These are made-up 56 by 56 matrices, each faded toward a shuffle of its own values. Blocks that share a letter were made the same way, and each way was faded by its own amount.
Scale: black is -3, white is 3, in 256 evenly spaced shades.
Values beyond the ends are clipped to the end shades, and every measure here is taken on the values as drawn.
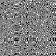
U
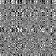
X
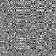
U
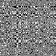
U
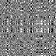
X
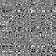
U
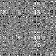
U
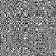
U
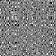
X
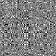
U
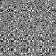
U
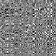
X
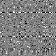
U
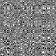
X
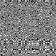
U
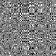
X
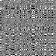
X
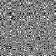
U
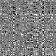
U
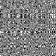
U
